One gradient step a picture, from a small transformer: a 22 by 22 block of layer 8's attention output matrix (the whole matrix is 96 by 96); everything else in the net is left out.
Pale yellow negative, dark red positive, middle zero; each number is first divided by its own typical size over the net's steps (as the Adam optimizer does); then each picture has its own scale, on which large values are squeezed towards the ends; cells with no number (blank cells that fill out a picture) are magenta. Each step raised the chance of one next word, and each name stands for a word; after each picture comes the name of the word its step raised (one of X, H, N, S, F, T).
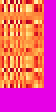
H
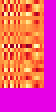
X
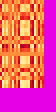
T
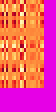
X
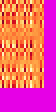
X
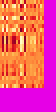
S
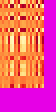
S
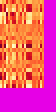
X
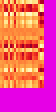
X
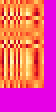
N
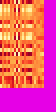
H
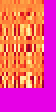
T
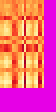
T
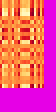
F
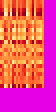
F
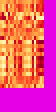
N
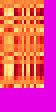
N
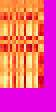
T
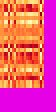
X
